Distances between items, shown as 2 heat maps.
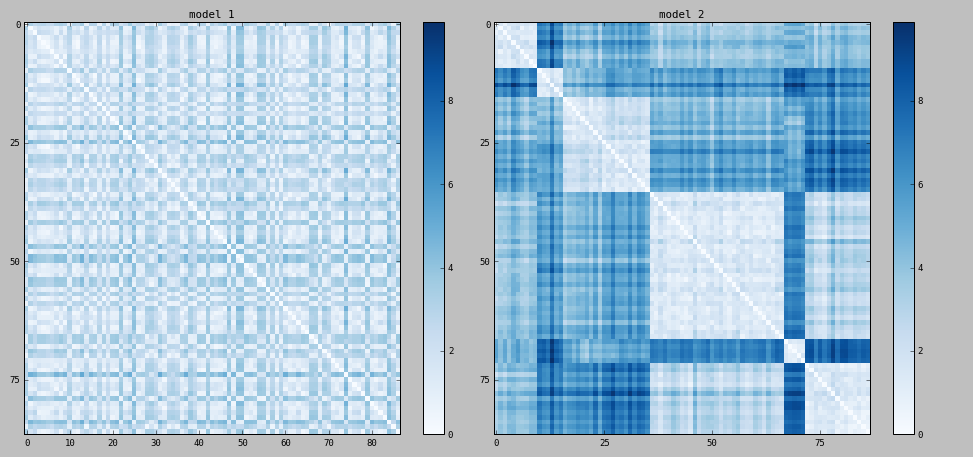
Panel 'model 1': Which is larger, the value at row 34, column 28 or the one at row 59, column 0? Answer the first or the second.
the first
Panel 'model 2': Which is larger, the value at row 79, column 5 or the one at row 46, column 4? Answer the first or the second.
the second
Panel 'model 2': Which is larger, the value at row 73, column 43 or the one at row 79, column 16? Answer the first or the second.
the second
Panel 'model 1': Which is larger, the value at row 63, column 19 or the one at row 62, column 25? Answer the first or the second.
the second
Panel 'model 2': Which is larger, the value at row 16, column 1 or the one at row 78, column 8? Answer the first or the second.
the second
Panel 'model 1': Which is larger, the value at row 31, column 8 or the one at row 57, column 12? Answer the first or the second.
the second
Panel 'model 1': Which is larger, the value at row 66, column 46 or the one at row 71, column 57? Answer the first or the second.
the first
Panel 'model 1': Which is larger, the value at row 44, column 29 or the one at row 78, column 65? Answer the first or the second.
the first
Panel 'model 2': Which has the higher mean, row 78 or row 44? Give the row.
78
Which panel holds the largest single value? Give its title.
model 2
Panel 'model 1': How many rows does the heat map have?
87
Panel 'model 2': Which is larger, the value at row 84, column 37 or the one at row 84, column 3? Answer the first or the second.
the second
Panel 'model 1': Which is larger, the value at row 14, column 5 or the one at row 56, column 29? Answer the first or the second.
the second
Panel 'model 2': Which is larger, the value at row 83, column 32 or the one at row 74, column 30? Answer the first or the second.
the first
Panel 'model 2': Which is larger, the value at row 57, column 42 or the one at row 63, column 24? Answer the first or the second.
the second
